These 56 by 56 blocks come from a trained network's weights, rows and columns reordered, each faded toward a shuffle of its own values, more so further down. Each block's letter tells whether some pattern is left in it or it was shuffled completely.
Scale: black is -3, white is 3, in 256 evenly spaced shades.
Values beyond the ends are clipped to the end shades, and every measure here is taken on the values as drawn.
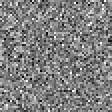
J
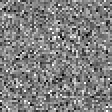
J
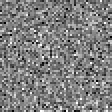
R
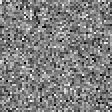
J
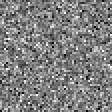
J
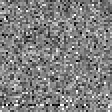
R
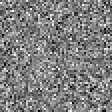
R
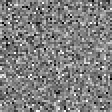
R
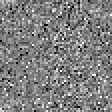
R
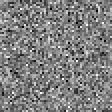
R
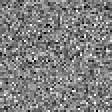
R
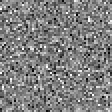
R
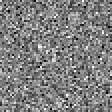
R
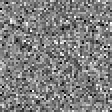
R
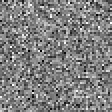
R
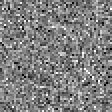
J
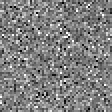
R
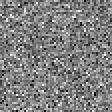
J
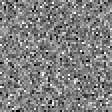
J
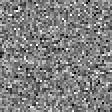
J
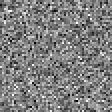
J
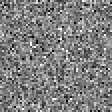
J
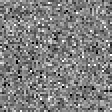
J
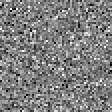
J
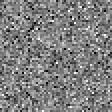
J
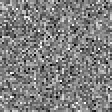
R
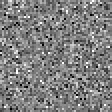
R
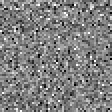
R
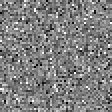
J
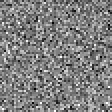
R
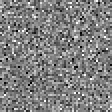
J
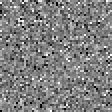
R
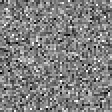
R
